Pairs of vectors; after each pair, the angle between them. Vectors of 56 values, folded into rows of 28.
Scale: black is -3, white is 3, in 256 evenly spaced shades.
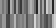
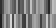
orthogonal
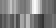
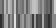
partly aligned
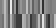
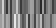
partly opposed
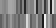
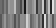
nearly parallel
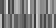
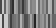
partly aligned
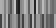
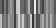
nearly opposite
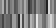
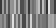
partly aligned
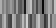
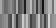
nearly parallel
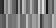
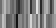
orthogonal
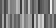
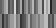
partly opposed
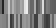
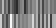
partly opposed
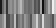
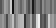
orthogonal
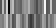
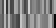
partly opposed
